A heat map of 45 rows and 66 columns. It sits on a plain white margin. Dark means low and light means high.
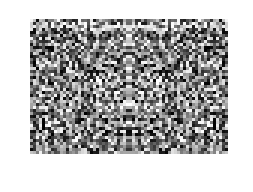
Seam: none. Mirror symmetry: left to right. Grain: fine. Histogram: flat. Slope: none.
